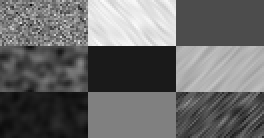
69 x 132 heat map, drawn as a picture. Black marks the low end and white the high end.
The table splits into 3 rows of 3 panels. Panel 1,1: middling, fine-grained, strong in contrast. Panel 1,2: very high, slanting down to the right, faint in contrast. Panel 1,3: low, flat. Panel 2,1: low, blotchy. Panel 2,2: very low, flat. Panel 2,3: high, slanting up to the right, faint in contrast. Panel 3,1: very low, blotchy, faint in contrast. Panel 3,2: middling, flat. Panel 3,3: low, slanting up to the right.
